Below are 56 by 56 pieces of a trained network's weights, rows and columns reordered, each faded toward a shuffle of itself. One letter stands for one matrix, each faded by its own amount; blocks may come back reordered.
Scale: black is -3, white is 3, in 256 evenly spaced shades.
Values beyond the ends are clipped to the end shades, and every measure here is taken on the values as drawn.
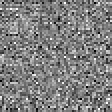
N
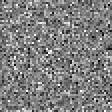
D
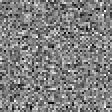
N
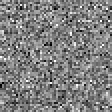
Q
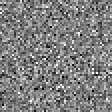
D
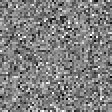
D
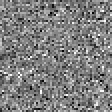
D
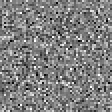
D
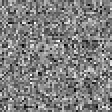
N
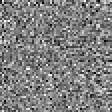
Q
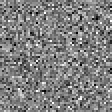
Q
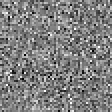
Q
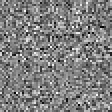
N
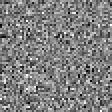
N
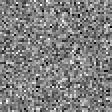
D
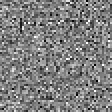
Q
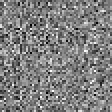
N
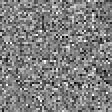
Q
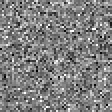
D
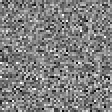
N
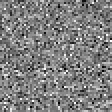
D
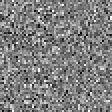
Q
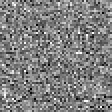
Q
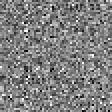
Q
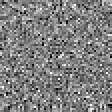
D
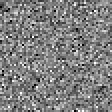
D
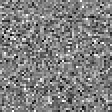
D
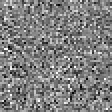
N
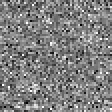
D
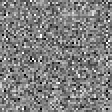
Q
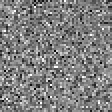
D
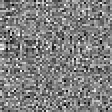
N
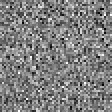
N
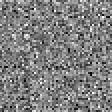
Q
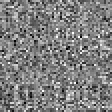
N
